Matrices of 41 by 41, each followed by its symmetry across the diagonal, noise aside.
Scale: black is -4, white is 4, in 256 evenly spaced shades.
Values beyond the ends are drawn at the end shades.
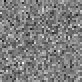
neither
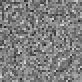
symmetric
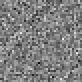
antisymmetric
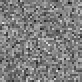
neither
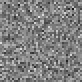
neither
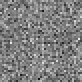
antisymmetric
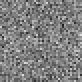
antisymmetric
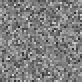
antisymmetric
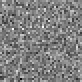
neither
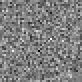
antisymmetric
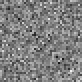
symmetric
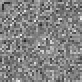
symmetric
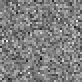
neither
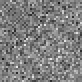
symmetric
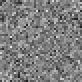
symmetric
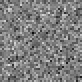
symmetric
